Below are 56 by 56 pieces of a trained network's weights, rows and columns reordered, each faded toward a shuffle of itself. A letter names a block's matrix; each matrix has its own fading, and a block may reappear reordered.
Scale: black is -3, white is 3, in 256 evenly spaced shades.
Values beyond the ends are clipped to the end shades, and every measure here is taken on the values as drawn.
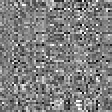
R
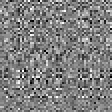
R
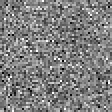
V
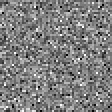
V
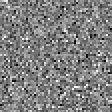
V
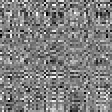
R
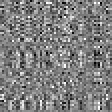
R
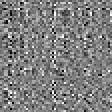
R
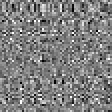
R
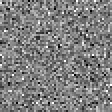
V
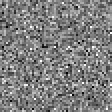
V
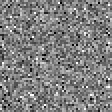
V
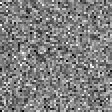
V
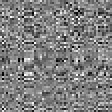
R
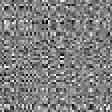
R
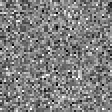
V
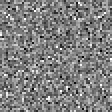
V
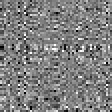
R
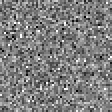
V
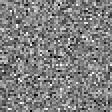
V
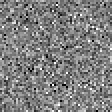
V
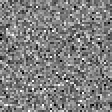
V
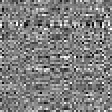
R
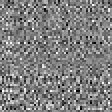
R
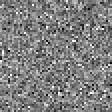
V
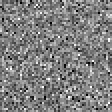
V
